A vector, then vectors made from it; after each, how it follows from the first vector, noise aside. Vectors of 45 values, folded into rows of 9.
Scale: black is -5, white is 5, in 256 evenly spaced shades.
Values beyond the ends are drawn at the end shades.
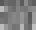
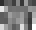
scaled up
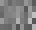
wrapped around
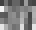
scaled up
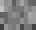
sign-scrambled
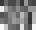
scaled up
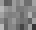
sign-scrambled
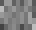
sign-scrambled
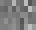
wrapped around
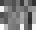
scaled up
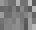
wrapped around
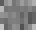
sign-scrambled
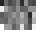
scaled up
